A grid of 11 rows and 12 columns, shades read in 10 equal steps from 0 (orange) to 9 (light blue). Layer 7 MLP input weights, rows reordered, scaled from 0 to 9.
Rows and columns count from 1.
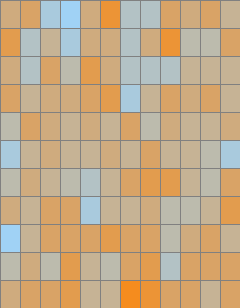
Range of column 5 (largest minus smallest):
6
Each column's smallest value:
2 3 3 2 2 1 0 1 1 3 3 2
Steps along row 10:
down up down up up down down up down same same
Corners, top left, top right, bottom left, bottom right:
4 5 4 3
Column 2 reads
3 7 7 5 3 5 4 5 5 4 3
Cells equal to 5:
31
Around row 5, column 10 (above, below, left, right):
4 5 4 5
